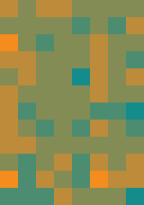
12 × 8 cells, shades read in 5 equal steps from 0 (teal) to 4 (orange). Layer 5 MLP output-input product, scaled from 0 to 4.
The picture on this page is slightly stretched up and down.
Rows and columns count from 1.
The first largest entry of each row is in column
1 8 1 1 2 1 1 1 1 4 1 4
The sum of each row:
19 15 18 18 17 18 12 15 18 17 21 12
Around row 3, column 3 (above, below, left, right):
2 2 2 2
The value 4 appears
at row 3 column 1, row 11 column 1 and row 11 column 6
